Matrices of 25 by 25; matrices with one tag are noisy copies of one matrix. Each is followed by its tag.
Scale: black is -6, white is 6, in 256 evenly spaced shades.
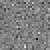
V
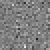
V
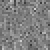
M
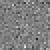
V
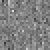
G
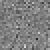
V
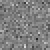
V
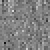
G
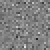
V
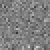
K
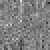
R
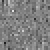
G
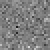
K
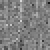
R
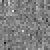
G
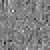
G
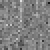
R
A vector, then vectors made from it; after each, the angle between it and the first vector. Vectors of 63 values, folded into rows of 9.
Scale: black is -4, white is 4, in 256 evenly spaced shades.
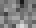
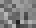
partly opposed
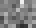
nearly opposite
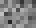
partly aligned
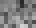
nearly parallel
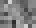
partly aligned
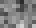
nearly parallel
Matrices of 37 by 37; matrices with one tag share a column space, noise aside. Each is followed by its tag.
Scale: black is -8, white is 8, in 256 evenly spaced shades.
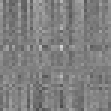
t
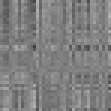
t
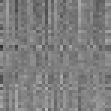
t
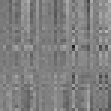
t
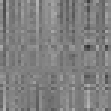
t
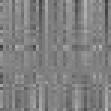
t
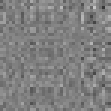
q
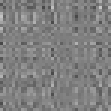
q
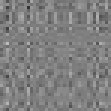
q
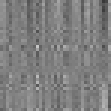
t
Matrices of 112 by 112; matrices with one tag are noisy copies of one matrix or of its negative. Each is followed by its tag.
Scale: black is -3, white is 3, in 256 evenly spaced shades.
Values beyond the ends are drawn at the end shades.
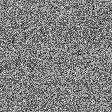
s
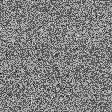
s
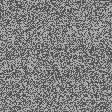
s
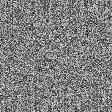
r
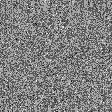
r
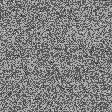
s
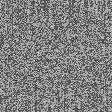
r
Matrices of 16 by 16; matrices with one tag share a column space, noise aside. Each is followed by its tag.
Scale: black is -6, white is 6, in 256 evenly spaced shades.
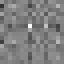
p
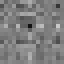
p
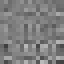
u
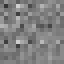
p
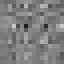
p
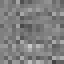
u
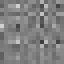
p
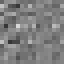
p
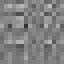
p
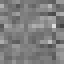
p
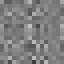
u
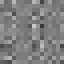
u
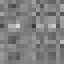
p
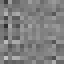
u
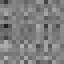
u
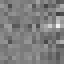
p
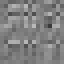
p
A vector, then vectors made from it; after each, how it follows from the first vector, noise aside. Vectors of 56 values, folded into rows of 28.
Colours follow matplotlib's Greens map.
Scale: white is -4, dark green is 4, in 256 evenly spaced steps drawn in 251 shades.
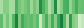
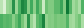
reversed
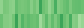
shrunk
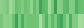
shrunk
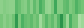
shrunk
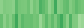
shrunk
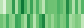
reversed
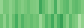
shrunk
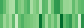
sign-scrambled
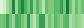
reversed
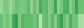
shrunk
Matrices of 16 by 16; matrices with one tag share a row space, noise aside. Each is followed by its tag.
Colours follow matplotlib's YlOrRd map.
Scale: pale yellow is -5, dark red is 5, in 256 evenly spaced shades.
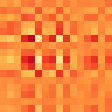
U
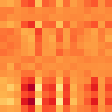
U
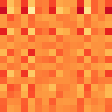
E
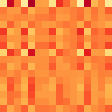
E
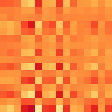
U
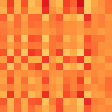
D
